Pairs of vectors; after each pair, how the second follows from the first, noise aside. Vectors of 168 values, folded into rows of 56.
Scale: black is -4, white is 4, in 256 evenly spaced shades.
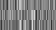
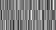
shuffled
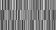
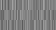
shrunk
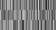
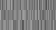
shrunk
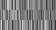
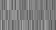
shrunk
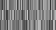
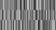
shuffled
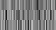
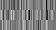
shuffled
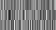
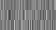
shrunk
